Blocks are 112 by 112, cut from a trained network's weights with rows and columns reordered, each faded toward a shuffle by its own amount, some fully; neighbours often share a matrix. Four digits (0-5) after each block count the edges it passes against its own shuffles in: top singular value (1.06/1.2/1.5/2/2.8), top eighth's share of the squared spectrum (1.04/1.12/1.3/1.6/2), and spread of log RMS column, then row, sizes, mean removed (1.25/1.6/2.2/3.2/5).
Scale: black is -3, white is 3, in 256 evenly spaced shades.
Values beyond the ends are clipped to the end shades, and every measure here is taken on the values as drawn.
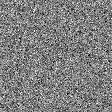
1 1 0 0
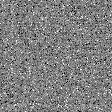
0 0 0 0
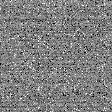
2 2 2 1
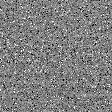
0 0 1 0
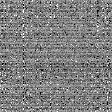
4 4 3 2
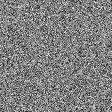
0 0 0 0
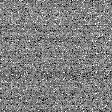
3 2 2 0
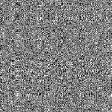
4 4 3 3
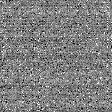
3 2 2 0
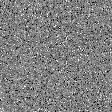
0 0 0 0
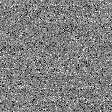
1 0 0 0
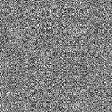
4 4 2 2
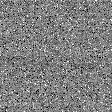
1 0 0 0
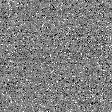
1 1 1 0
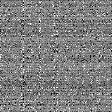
3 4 3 2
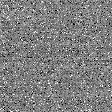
2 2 1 1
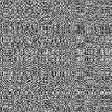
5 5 3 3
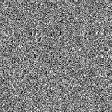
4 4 2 0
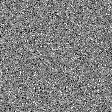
1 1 0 0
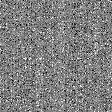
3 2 0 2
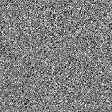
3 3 1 1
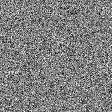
2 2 0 0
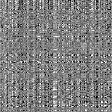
4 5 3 4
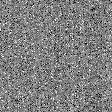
2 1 0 1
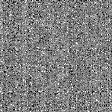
3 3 0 2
